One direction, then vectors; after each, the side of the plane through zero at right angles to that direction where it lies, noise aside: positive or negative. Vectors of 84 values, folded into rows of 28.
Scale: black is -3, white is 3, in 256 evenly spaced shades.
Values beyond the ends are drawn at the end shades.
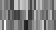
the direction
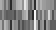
positive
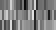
negative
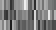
positive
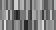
positive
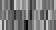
positive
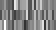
positive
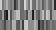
negative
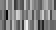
negative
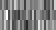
positive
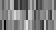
negative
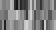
negative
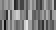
negative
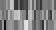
negative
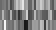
positive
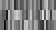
negative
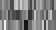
positive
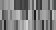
negative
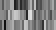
negative
